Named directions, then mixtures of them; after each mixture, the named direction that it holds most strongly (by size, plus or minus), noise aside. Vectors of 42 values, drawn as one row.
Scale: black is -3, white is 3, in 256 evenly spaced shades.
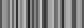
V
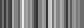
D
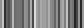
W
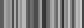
V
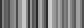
V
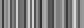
V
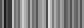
D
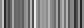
W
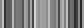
W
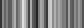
D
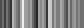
D
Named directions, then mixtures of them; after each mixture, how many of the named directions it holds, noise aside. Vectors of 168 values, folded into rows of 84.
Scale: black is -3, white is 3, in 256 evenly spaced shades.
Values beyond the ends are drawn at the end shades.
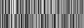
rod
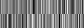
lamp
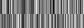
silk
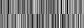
two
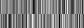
one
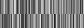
three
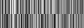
one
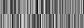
three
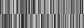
three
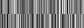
three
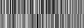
three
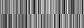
two
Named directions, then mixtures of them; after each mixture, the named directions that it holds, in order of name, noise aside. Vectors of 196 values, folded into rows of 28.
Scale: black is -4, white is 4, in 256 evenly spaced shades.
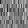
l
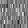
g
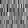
l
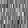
g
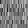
l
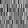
l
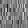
g, l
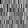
l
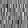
g, l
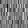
g, l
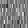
g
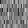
g, l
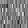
g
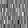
g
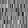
g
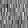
g, l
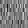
g, l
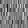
g, l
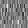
g, l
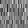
l
